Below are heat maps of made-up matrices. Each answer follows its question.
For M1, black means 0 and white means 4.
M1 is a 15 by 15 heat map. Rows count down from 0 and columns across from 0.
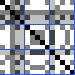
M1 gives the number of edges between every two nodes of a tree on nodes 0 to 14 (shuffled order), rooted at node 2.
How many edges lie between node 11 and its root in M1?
2
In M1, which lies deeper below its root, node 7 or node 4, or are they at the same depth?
node 7
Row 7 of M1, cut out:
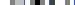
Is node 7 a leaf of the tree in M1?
yes
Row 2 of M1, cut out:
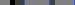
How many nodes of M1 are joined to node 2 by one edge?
3
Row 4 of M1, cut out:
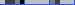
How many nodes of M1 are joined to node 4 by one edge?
3
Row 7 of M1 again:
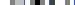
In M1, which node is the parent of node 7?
10
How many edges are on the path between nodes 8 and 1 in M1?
4
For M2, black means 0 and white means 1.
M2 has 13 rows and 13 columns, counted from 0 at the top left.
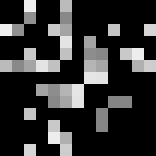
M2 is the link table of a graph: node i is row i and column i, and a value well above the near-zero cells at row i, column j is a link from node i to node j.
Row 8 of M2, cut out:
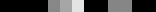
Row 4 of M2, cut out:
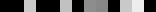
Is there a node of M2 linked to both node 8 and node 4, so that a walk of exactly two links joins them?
yes
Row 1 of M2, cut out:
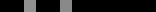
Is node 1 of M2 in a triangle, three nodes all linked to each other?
yes
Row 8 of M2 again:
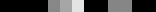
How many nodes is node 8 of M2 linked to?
5
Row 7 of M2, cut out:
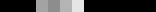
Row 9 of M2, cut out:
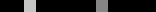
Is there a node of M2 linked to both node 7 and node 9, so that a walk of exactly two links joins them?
no
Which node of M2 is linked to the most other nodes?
node 5
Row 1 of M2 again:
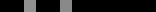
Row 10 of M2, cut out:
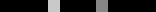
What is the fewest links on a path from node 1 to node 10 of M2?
3
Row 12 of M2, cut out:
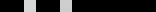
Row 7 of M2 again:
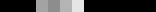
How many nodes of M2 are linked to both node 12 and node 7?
1
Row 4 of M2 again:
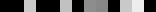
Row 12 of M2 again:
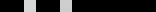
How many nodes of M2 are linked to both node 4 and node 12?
2
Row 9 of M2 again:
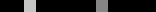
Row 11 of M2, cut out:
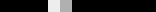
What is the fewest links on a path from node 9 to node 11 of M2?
3
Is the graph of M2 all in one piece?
yes
